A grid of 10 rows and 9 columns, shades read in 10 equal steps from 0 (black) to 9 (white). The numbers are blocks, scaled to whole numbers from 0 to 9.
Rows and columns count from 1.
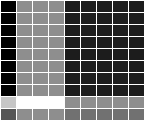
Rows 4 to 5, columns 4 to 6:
5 1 1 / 5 1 1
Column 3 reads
5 5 5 5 5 5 5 5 9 5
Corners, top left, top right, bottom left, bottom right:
0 1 3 4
